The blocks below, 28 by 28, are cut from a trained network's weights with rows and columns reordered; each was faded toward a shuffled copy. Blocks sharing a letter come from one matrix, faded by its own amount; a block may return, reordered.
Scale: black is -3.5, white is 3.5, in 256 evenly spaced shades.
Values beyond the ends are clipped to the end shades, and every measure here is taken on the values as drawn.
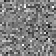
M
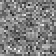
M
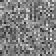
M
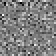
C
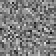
M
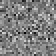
C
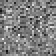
C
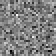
C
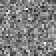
M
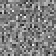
M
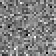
M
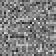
C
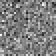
M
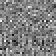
C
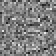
C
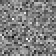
M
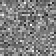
M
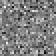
C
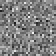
M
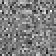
C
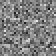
M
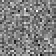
M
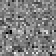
C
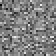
C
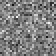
C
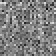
C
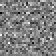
C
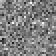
M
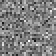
M
